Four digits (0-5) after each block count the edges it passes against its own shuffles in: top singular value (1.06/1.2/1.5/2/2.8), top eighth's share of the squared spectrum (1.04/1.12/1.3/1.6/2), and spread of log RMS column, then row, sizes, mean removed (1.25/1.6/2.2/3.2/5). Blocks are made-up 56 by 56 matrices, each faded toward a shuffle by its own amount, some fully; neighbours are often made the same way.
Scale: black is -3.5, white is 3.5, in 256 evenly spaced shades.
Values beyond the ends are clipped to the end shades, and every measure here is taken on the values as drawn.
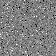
1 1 0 0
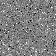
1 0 0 0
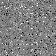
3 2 0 1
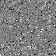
3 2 1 0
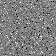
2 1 0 0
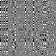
4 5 3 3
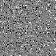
3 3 2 1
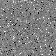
1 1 0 0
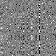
4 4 2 1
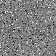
0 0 0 0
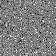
2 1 0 0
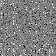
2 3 1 0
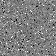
0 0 0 0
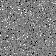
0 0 0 0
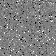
2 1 0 0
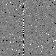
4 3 1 0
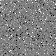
0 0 0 0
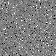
2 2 0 0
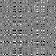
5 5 3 3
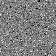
0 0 0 0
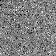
0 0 0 1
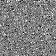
0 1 0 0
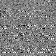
2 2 0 3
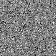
0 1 0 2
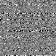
2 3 0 3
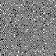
4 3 1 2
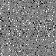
3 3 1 1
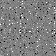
3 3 1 1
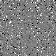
3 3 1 1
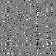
4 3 2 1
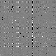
4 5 2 2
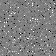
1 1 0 0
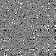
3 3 1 1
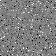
2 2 0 1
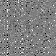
4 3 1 1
